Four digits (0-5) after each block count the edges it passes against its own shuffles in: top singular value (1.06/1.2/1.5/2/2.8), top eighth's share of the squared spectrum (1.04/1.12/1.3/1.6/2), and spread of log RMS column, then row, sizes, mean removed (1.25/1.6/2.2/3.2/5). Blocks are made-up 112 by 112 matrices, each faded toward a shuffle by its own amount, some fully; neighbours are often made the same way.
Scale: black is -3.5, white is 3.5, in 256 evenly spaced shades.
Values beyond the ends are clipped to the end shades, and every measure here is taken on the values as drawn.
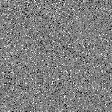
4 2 1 1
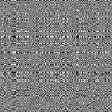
5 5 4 4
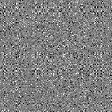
5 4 3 3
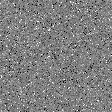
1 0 0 0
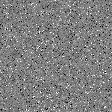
1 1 0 0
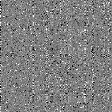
4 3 3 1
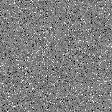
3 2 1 0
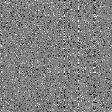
4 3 2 1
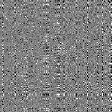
5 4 4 3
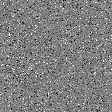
1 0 0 0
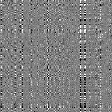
5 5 4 3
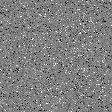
1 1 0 0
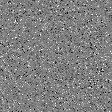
2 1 0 0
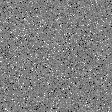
0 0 0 0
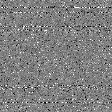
2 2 0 3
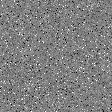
0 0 0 0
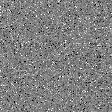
3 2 0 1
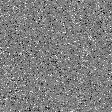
1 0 0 0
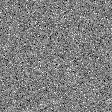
0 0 0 0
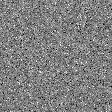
0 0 0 0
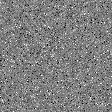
0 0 0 0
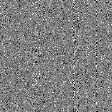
2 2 3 0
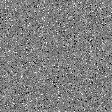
1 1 2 0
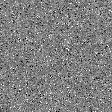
0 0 1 0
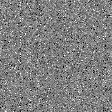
1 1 2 0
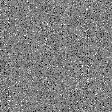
1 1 2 0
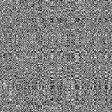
5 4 3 3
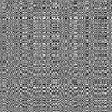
5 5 4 4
